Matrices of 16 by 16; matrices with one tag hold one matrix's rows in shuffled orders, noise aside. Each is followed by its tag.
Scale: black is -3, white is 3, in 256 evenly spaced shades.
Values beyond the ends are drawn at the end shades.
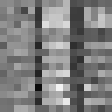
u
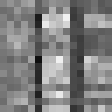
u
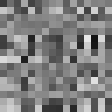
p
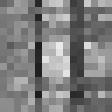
u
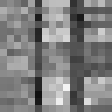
u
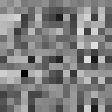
p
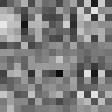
p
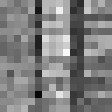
u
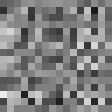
p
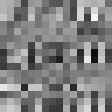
p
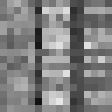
u
